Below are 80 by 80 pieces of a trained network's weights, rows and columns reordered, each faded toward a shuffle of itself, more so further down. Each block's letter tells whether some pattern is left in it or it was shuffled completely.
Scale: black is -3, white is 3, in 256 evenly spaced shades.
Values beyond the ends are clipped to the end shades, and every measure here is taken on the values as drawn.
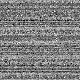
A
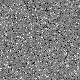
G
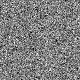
G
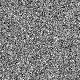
G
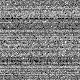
A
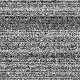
A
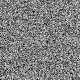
G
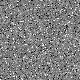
G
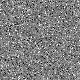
G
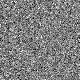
G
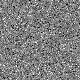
G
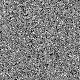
G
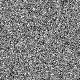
G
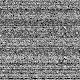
A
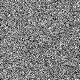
A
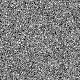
G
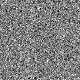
A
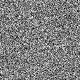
G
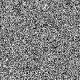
A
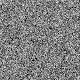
G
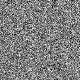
A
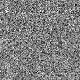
A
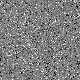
G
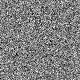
G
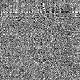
A
